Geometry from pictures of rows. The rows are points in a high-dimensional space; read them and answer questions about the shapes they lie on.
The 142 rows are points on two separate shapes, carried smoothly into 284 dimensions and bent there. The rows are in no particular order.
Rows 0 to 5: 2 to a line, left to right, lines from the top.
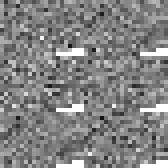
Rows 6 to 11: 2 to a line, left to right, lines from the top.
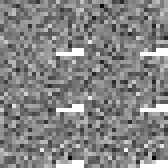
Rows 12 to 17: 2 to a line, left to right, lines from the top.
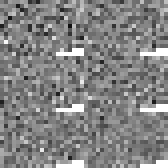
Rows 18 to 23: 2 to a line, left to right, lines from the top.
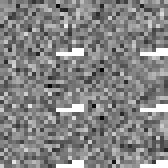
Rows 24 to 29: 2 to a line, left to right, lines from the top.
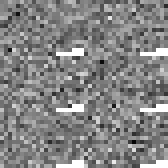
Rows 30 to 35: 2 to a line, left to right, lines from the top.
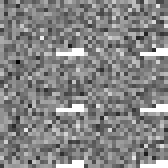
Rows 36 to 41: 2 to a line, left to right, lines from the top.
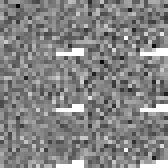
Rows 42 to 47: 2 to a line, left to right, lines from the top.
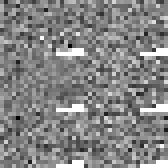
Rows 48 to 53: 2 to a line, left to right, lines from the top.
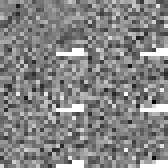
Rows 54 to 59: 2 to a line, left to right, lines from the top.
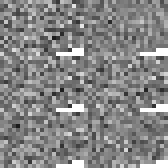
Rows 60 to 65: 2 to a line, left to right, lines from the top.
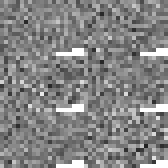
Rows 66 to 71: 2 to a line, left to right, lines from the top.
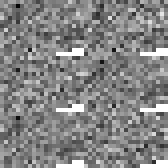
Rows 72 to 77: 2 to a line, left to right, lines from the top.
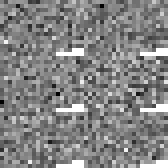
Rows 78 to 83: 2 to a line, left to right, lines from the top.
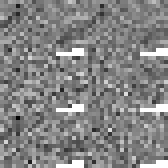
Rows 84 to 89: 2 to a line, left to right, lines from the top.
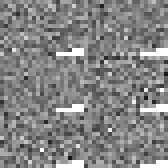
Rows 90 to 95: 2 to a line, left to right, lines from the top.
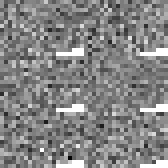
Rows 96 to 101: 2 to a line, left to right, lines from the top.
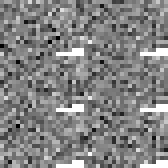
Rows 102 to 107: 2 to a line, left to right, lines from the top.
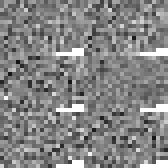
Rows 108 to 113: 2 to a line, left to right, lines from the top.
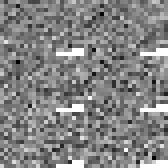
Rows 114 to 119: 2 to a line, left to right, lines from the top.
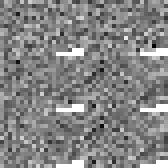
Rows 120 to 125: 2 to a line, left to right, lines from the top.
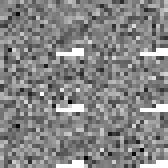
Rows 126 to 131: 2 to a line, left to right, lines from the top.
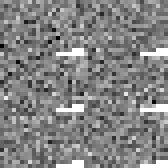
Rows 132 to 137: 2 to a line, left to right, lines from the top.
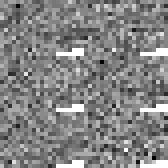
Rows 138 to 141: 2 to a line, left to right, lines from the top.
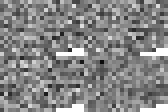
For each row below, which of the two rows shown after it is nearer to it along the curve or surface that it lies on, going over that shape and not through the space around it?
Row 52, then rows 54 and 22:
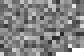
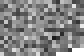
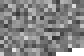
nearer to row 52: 54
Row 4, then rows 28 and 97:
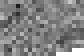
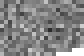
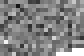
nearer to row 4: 28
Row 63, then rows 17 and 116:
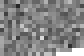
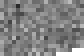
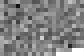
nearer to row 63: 116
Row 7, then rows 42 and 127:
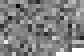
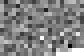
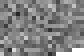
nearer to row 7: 42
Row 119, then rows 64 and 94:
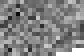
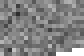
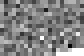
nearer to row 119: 64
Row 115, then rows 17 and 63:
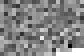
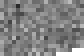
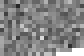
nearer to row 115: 63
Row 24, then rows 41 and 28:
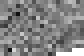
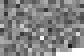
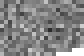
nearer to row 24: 28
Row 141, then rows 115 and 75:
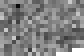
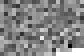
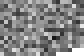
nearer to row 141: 115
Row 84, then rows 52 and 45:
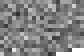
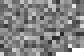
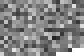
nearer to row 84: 45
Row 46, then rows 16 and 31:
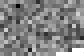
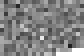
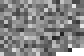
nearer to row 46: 16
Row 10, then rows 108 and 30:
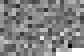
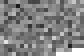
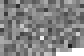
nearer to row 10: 108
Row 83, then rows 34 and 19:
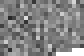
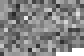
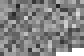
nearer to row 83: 34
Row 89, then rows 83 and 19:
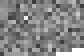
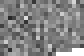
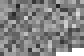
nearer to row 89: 83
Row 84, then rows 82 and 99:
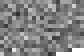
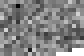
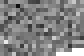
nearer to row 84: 82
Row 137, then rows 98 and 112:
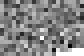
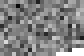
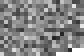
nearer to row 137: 98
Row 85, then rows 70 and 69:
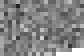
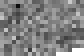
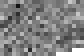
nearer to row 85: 70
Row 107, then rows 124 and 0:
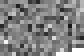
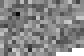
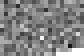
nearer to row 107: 0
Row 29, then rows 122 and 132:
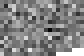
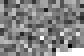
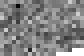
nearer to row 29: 132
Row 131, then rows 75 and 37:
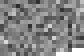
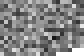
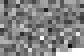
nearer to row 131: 37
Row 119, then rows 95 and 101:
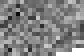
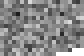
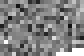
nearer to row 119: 95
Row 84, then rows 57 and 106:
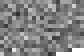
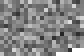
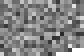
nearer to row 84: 57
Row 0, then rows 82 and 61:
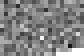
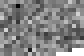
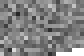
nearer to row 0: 82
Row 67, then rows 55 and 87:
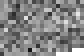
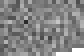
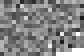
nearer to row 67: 87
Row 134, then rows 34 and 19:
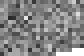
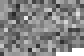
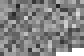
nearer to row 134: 34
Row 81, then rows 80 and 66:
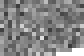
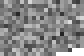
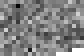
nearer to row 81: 66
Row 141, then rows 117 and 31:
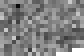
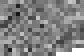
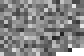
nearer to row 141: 117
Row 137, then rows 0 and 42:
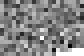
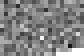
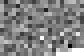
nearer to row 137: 42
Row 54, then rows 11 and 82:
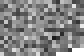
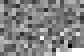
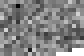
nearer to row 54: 82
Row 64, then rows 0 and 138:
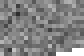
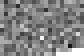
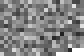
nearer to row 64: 138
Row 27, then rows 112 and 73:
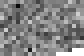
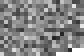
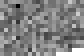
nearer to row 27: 73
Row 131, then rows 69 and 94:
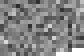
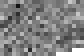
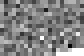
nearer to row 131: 94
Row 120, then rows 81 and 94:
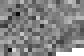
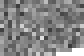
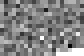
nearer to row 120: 81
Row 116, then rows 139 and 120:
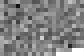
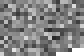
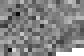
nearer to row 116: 120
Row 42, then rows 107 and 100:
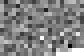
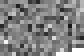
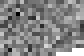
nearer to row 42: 107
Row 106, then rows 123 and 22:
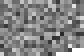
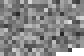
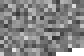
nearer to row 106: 123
